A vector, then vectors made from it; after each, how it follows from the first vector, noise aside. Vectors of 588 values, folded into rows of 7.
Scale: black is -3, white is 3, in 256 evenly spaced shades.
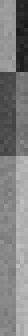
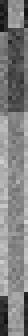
wrapped around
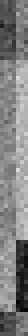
wrapped around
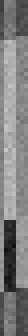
wrapped around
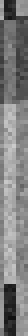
wrapped around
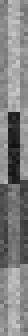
wrapped around
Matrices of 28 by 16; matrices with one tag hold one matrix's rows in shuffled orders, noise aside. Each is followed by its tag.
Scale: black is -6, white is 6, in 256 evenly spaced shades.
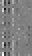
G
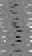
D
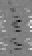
D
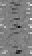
D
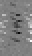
D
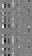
G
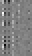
G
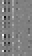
G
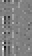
G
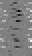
D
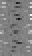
D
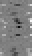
D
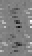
D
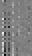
G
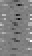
D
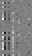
G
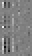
G
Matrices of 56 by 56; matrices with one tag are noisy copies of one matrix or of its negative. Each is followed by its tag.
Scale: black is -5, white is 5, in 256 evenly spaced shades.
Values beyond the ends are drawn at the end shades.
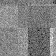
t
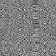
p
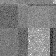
t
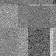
t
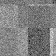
t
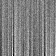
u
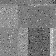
t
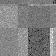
t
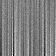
u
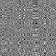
p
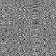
p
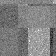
t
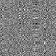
p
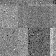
t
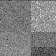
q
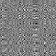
p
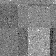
t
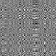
p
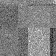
t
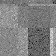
t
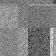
t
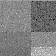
q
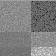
q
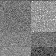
q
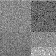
q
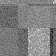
t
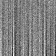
u
